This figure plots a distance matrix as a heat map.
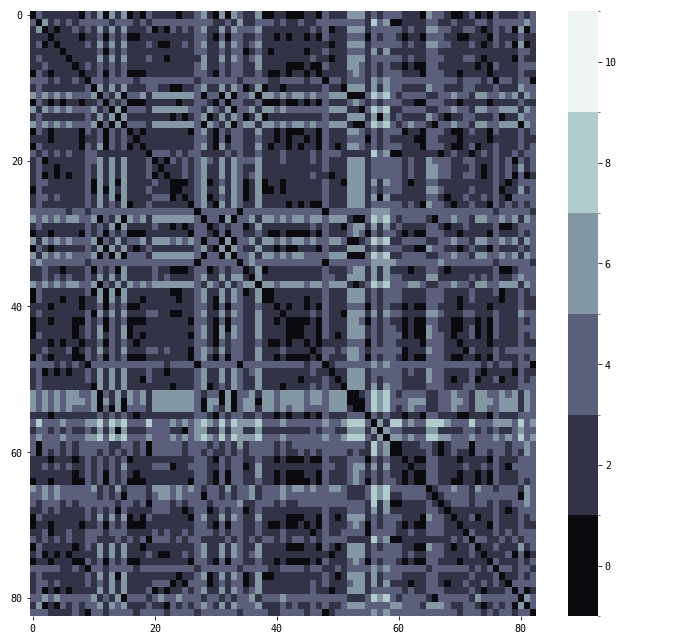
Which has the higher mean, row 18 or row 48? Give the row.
48
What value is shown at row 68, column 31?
4
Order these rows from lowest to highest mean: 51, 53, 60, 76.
51, 60, 76, 53
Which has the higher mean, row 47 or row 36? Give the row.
36
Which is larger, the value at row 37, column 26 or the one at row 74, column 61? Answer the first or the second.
the first
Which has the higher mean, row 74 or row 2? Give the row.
2
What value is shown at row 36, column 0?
2
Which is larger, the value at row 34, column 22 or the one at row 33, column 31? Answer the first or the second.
the first
